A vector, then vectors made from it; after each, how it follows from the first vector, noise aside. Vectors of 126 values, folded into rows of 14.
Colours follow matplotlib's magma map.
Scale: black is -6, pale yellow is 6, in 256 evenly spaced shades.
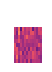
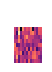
scaled up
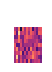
scaled up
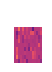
partly zeroed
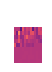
partly zeroed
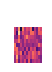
scaled up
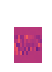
partly zeroed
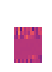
partly zeroed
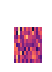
scaled up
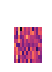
scaled up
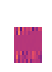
partly zeroed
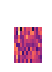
scaled up
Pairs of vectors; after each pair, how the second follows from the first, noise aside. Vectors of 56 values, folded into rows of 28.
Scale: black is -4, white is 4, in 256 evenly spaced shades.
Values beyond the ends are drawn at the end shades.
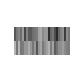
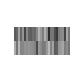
copied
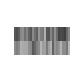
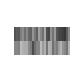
copied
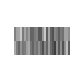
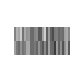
copied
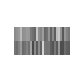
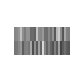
copied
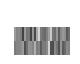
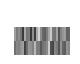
copied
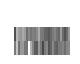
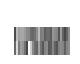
copied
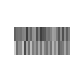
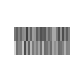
copied
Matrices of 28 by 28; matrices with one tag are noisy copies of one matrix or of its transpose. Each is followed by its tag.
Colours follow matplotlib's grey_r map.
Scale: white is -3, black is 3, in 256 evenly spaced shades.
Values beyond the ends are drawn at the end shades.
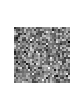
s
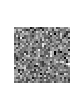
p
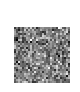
s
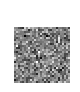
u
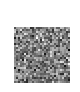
p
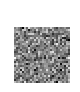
u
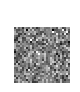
s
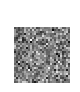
s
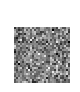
s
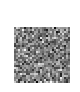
p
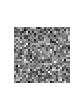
s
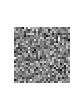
u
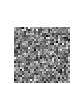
u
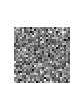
p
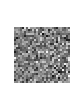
u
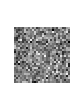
s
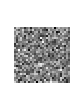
p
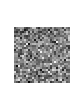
s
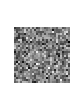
s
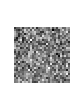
s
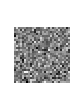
u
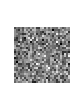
s
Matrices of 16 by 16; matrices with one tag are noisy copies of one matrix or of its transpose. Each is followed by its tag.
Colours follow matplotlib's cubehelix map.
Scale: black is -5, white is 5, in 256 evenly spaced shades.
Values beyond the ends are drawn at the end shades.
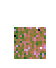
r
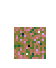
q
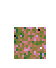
r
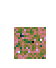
q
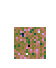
q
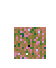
q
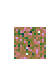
q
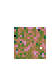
r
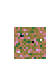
q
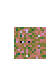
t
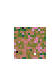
r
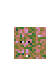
t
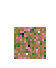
q
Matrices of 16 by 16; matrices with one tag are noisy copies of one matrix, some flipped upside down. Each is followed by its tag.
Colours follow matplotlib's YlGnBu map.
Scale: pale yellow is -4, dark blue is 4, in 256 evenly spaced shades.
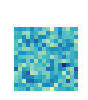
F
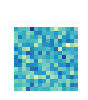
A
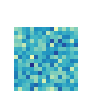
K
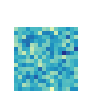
F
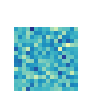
A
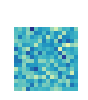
A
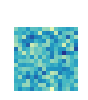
F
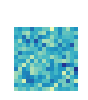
F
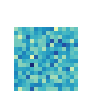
K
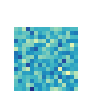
A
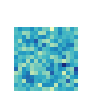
F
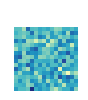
A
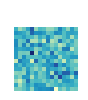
K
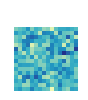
F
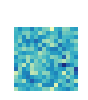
F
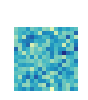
F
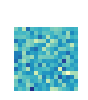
A
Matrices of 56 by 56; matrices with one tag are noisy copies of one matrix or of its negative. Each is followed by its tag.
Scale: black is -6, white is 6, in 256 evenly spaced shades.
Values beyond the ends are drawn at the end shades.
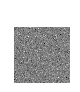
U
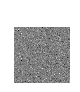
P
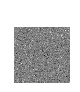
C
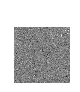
C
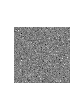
P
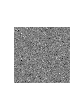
P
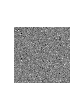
P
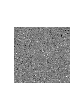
C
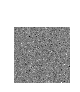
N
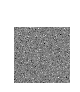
U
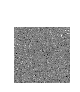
C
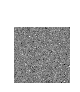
N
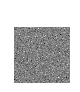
U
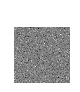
U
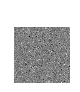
N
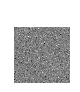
U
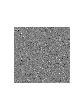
P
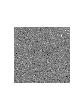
C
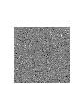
C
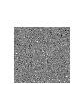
C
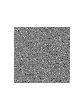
P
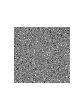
C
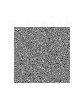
P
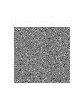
P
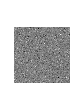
U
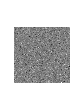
N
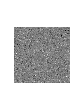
C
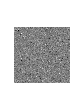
P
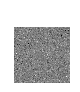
C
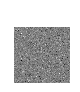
P
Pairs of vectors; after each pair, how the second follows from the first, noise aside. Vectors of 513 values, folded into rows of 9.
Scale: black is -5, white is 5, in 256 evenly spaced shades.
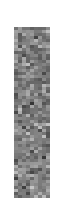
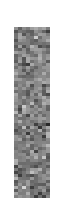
negated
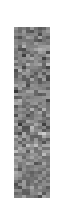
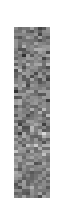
copied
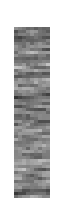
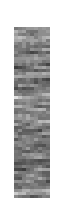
negated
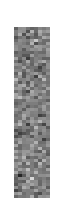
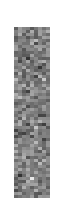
copied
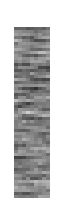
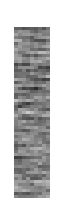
copied
